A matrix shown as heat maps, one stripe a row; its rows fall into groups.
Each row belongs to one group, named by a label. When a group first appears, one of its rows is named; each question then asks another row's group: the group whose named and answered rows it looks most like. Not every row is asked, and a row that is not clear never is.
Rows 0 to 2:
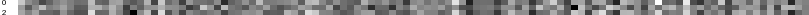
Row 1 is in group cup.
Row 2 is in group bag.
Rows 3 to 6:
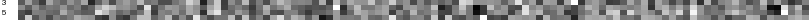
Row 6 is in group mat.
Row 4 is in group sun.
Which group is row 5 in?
sun
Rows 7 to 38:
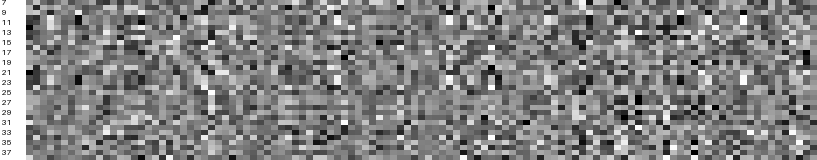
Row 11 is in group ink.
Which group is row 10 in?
ink
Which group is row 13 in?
sun
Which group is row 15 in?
cup
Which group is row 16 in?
mat
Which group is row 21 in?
sun
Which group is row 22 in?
ink
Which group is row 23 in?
ink
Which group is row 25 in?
cup
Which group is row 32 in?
sun
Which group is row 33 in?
cup
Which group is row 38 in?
bag
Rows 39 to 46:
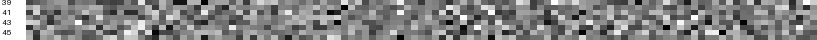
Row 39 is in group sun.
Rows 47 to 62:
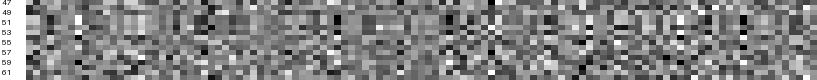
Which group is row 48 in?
bag
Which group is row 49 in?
sun
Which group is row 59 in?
ink
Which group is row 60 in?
cup
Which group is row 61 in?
mat
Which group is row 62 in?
bag
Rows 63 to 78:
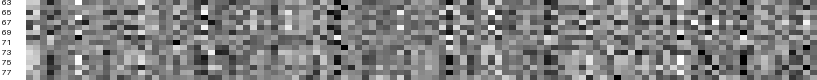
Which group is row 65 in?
mat
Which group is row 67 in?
bag
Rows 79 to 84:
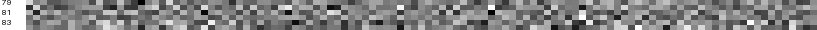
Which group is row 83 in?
cup
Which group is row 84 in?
sun
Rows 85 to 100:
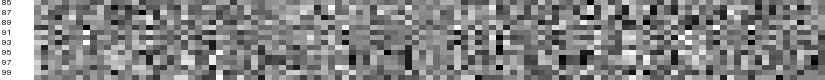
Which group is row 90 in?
ink
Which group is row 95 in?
cup
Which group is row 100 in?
cup
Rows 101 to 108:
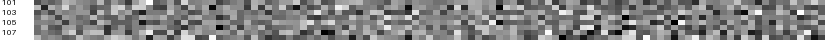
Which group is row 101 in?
bag
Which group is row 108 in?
sun
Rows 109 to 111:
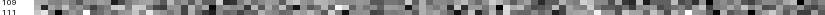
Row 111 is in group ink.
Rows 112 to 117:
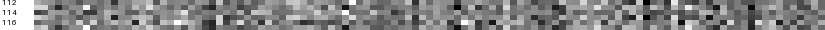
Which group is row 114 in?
bag
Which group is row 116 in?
cup
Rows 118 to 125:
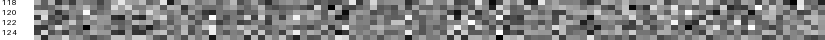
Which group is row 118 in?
sun
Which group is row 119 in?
cup
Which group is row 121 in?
mat
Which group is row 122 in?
bag
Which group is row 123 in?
ink
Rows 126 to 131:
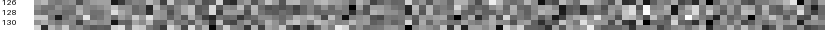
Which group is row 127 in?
sun
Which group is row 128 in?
sun
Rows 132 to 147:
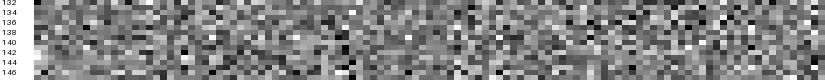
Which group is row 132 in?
bag
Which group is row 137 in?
ink
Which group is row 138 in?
bag
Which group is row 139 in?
mat
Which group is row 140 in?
bag
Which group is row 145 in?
bag
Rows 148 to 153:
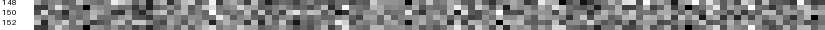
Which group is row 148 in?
sun
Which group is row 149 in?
ink
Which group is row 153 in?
ink
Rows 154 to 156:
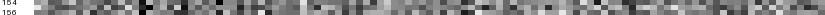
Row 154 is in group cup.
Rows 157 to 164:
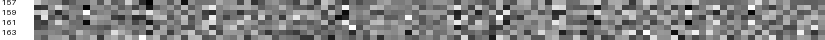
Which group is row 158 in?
ink
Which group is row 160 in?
mat
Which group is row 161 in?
ink
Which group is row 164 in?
cup
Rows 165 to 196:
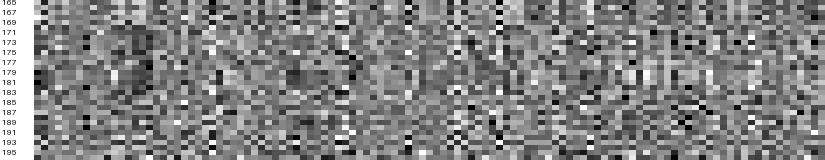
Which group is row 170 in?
mat
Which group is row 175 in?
mat
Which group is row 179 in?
sun
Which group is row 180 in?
sun
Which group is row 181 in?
sun
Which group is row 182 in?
ink
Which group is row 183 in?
mat
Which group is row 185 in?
bag
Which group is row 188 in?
ink
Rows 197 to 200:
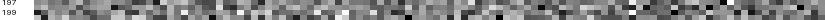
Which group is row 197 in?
cup
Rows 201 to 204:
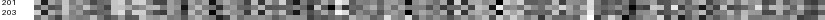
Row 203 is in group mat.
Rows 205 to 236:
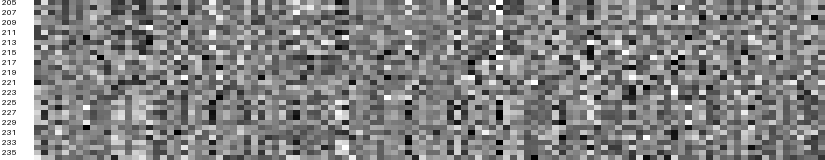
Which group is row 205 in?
mat
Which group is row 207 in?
mat
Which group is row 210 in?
bag
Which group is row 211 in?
mat
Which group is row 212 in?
ink
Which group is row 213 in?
bag
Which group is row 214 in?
mat
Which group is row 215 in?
cup
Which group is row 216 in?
cup
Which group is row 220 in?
cup
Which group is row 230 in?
ink
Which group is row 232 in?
sun
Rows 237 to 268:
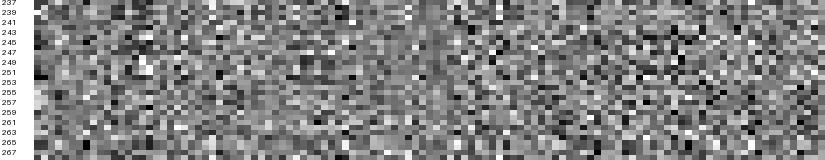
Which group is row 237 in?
ink
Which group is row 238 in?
mat
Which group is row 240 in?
mat
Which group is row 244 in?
bag
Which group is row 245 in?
ink
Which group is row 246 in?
sun
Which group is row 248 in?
cup
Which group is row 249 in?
cup
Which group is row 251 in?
bag
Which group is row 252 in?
sun
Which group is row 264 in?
sun
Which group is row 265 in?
ink
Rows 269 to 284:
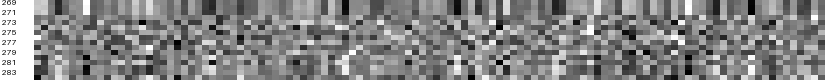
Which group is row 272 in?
bag
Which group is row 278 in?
bag
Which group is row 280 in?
ink
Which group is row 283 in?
ink
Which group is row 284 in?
bag
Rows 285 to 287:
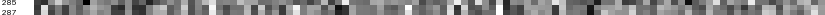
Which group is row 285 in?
ink
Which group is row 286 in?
mat
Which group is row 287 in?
mat
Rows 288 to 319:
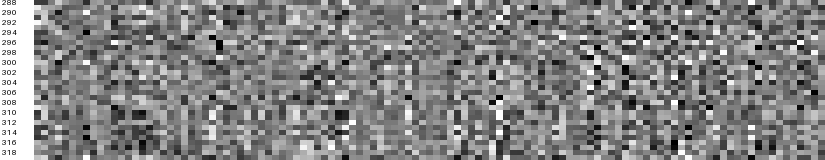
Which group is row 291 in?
mat
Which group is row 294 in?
ink
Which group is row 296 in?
sun
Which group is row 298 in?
bag
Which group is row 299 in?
cup
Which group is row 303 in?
cup
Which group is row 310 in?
mat
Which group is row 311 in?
mat
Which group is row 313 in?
ink
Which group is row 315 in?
ink
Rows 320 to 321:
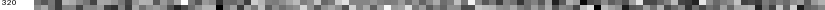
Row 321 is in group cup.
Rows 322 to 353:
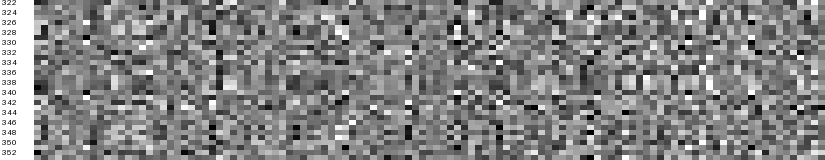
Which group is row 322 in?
sun
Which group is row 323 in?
cup
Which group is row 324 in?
bag
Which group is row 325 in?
bag
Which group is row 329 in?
ink
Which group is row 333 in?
sun
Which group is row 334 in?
mat
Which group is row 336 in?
bag
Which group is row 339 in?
sun
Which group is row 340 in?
ink
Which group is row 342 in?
mat
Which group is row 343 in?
sun
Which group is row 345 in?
cup
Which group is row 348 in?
cup
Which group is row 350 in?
bag
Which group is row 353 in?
cup
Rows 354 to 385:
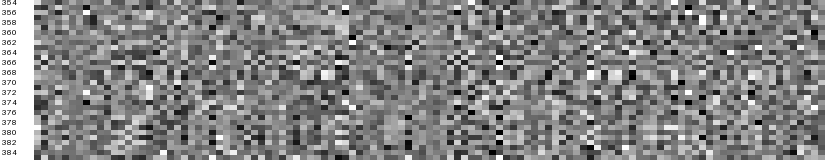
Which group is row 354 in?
bag
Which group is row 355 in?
ink
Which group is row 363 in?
cup
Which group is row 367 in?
mat
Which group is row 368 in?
bag
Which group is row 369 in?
bag
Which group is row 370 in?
cup
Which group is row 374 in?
ink
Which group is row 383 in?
cup
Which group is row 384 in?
sun
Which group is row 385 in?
mat
